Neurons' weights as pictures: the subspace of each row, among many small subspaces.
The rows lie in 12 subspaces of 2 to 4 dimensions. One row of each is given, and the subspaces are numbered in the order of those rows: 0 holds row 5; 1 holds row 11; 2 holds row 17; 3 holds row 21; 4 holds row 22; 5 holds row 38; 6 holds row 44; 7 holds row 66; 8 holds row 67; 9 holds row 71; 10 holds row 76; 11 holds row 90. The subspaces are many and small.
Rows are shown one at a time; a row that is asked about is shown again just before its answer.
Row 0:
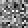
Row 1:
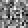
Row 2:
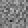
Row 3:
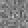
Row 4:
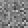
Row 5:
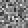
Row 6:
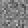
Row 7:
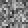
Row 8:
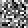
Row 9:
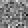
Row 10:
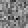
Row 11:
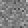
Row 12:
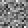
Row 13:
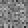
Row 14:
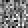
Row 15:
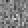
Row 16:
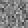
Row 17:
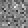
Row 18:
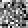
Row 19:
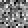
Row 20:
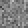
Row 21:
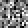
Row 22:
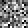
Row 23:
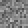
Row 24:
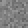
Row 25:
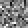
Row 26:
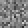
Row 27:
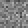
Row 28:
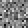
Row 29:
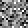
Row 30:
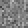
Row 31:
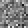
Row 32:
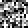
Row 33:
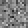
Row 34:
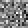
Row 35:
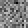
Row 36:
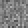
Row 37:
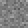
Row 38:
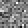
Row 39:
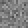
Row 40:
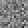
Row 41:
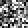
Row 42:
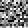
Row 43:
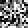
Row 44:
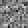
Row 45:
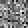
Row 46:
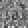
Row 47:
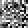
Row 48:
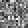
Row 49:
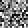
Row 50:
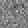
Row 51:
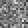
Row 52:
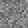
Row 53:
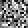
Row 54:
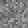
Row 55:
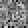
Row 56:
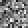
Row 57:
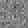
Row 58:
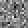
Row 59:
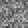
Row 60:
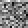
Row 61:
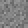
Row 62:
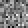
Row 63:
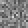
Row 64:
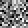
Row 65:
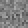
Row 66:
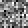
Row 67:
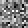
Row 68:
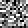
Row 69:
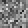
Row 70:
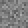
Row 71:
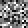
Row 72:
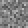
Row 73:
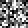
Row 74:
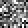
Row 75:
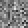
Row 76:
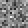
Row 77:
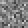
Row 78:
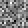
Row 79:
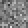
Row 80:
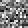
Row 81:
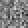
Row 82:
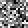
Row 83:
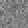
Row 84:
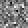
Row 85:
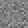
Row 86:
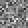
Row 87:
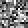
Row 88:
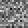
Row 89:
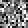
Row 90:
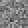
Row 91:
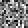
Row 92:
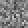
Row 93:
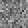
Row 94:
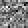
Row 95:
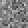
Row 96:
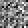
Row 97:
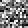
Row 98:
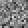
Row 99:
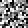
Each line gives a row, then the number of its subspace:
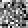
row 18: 6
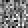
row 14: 8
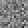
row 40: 4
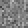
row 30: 0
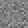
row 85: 3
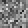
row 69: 1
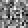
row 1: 3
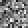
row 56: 11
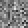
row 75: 3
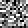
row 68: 10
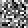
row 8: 2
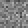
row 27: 6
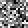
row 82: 5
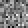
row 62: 4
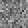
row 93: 1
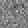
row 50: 0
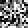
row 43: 8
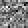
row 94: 6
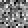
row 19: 9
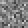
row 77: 6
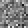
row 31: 4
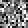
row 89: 6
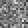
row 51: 5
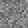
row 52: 1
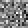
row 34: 6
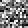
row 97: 11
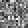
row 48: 0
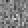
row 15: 8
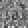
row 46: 9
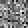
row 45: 9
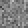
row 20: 0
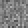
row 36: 8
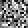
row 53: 2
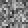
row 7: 10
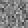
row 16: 6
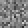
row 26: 4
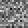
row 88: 10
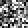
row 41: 5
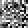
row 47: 8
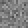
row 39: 7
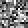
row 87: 5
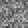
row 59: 10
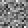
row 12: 9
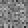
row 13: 9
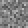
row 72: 7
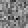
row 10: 0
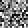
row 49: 5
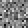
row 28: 9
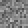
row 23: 11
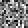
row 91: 2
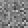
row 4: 3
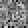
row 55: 9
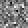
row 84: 0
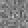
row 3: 7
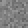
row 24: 11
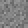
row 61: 9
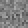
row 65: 4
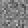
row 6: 2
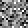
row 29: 1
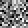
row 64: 5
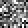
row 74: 5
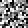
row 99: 9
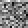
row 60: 6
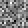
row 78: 0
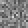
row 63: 7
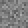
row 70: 7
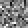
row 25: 0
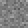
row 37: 1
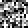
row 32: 7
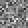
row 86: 0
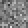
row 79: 6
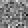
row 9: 3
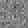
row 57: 2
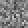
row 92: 4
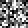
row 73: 10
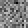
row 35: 5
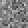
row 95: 11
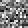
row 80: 11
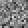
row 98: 9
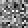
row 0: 8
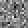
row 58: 2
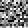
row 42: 10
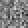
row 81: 3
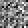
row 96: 6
